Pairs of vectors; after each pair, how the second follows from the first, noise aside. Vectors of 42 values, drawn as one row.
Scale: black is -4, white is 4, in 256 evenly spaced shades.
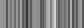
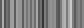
wrapped around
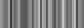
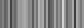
sign-scrambled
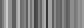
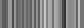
shuffled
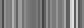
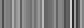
sign-scrambled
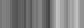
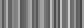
shuffled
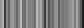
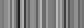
wrapped around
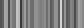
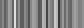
wrapped around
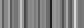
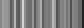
wrapped around
